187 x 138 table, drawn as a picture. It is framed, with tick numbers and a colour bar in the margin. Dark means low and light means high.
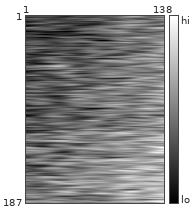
There is an overall slope up to the bottom right. Streaks run across, left to right. The ninth with the lowest average is the top left. The bottom right is the ninth with the highest average.
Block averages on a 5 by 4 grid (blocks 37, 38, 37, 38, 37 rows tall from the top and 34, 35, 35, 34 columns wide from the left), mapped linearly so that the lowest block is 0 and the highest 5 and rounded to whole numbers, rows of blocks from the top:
0 0 2 2 / 1 1 2 3 / 1 2 2 3 / 2 3 3 4 / 2 3 4 5
